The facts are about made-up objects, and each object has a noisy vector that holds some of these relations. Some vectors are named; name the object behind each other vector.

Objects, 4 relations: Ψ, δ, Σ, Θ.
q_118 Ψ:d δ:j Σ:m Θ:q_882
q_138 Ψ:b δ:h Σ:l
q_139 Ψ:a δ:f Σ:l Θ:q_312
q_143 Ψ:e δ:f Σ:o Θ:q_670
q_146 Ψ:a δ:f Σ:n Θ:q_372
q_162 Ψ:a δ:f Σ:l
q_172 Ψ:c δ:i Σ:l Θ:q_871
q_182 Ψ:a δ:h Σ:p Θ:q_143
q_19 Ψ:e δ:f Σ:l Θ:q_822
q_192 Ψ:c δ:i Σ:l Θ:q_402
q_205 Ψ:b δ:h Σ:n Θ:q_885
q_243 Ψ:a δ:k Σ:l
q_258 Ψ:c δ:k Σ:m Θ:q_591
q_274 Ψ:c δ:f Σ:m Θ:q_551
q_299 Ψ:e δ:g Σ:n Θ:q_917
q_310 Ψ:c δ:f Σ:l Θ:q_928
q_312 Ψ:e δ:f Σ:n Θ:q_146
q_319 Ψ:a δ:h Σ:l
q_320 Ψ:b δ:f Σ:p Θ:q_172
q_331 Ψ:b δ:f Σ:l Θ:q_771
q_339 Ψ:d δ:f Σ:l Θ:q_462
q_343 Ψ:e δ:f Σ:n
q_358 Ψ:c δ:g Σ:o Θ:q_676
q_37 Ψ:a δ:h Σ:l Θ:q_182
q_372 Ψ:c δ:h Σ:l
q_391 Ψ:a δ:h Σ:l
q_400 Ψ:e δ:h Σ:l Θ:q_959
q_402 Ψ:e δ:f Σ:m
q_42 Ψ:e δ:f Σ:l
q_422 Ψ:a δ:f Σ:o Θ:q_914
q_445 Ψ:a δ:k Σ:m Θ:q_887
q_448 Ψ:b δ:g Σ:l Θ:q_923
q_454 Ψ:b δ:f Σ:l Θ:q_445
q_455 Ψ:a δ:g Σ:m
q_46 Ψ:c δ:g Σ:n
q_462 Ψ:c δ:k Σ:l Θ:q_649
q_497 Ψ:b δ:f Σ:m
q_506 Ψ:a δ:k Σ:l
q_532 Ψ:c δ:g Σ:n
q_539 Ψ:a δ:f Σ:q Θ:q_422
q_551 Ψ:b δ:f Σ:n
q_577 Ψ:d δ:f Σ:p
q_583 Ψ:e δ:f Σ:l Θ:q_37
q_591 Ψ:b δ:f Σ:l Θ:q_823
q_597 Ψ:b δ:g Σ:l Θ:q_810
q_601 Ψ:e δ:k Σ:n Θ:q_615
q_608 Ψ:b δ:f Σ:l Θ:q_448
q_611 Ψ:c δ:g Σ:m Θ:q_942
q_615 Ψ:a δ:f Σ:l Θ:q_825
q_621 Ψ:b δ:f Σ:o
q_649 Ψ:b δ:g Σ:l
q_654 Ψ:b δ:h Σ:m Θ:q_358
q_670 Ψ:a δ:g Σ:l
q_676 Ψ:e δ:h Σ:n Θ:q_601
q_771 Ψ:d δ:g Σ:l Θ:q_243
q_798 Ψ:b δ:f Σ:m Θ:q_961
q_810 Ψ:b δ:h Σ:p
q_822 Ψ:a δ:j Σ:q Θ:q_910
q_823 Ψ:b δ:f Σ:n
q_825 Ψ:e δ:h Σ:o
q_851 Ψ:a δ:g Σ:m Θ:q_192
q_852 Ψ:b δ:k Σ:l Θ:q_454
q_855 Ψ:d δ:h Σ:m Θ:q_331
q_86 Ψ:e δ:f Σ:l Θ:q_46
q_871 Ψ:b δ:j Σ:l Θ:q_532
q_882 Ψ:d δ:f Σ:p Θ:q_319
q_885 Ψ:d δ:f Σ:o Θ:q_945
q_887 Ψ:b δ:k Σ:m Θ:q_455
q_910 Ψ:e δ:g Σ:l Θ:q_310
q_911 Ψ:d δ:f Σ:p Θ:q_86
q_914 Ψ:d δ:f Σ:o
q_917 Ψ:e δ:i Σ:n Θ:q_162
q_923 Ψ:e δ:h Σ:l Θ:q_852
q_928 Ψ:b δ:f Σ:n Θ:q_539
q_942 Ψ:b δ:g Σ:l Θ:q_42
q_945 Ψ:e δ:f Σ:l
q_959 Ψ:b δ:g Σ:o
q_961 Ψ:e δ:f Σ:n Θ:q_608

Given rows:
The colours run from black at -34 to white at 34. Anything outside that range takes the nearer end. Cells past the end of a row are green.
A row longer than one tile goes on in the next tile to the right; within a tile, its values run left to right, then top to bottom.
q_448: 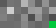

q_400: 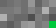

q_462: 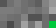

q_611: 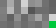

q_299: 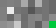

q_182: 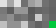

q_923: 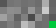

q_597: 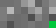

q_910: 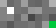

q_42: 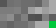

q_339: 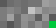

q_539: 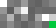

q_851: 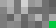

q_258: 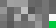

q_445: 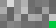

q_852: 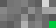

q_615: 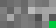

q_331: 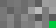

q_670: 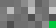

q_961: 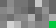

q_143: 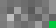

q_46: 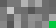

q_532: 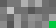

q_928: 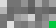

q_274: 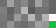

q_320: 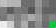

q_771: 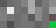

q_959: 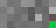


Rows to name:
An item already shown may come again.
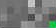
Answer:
q_138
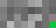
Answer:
q_205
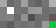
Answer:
q_910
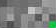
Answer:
q_339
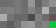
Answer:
q_400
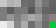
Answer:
q_320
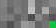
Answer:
q_37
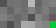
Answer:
q_372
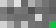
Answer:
q_810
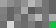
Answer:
q_654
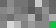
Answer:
q_961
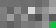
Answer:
q_139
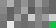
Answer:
q_798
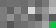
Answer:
q_162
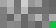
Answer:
q_851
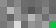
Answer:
q_917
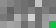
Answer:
q_146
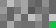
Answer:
q_887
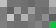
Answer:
q_422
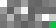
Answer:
q_539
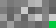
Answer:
q_855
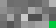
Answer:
q_310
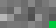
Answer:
q_825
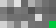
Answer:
q_810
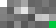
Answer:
q_822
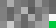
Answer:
q_402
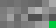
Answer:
q_19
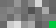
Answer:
q_676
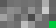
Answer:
q_923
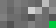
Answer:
q_871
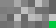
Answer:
q_118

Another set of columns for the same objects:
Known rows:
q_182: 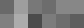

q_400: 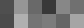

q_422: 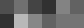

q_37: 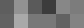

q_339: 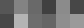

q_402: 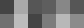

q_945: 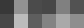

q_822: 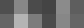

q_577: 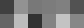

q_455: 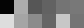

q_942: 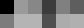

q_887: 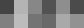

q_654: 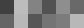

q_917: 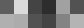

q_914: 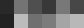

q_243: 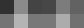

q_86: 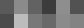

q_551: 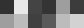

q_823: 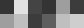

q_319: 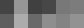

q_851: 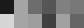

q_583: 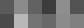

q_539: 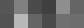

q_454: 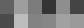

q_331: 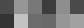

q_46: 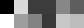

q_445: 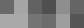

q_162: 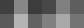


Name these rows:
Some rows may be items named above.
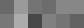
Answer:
q_182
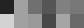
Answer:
q_851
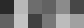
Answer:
q_497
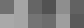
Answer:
q_445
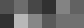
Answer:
q_422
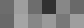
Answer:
q_923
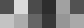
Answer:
q_601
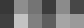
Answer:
q_871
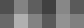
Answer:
q_462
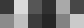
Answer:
q_928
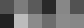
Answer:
q_143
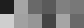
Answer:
q_851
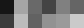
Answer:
q_138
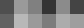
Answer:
q_852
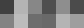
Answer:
q_887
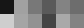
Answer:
q_611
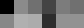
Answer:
q_910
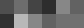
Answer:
q_422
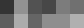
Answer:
q_372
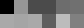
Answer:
q_670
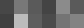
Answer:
q_310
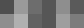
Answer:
q_258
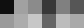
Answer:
q_448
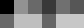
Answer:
q_959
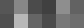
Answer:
q_539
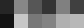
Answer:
q_621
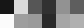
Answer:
q_299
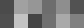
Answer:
q_320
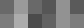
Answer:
q_274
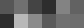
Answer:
q_422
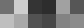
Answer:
q_146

